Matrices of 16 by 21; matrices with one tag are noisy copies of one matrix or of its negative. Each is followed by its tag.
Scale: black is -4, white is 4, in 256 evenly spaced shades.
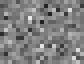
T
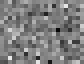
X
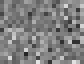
X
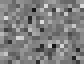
T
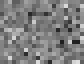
X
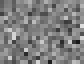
X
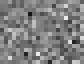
X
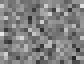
T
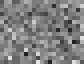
X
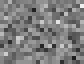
T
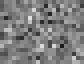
T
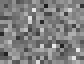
T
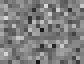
T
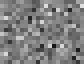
T
